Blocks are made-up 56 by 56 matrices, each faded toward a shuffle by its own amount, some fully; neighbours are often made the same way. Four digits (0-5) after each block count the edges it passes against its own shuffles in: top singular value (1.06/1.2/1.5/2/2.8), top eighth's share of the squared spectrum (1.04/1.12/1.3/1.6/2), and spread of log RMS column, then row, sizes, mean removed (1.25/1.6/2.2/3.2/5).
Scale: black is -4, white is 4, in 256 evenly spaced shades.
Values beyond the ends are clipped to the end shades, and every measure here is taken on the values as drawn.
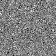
2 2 0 0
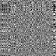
4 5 3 3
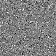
2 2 0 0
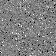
0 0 0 0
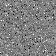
0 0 0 0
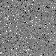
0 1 0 0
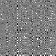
4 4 2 2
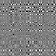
5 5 3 4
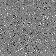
1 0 0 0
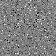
3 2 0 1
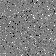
0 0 0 0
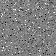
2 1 0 0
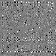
4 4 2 2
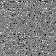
3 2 0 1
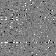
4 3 0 1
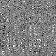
3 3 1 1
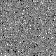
2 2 0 0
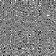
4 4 2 2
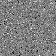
2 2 0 1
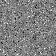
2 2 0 0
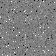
0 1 0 0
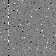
3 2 1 0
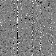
3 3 2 0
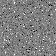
0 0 0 0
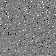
0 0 1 0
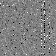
3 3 2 0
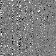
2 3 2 0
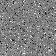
2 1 0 0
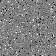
0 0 0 0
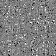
3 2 1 0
